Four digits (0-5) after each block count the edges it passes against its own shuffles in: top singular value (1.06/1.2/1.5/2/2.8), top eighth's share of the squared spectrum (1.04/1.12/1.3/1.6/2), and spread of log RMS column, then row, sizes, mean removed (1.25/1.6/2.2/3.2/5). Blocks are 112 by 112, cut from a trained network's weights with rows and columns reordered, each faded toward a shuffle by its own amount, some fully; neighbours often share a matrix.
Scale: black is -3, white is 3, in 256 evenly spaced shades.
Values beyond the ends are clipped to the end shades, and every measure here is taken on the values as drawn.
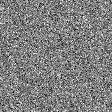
0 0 0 0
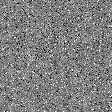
0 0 0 0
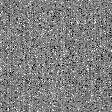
2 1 0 1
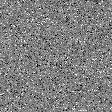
0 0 0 0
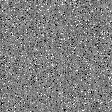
1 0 0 0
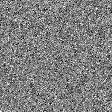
0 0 0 0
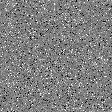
0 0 0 0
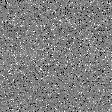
1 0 1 0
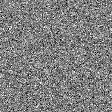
2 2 0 0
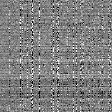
4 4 4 1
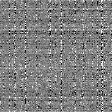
4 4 4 0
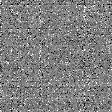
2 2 2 0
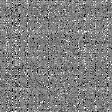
3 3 3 0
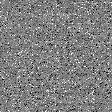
2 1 1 0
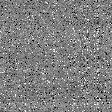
3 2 2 0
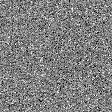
1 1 0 0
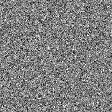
2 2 1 1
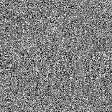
2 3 2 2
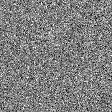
1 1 0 0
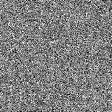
2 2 0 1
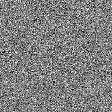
2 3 1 1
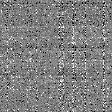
3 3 3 0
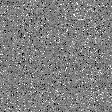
1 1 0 0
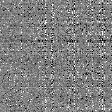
3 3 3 0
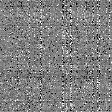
3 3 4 0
